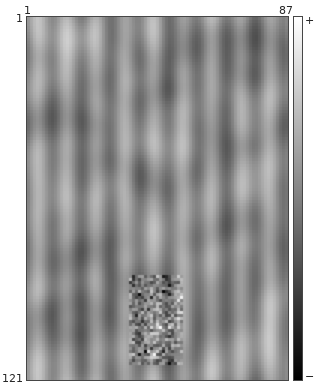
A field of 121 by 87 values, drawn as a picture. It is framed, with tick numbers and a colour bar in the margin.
Stripes: upright, repeating 9 times. Odd patch: rougher, in the bottom middle. Roughest part: bottom middle. Slope: none.
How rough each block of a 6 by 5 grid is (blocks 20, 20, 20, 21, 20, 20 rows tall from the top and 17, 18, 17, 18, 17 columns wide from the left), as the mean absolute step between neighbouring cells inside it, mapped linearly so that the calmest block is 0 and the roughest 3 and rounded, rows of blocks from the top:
00000 / 00000 / 00000 / 00000 / 00300 / 00300
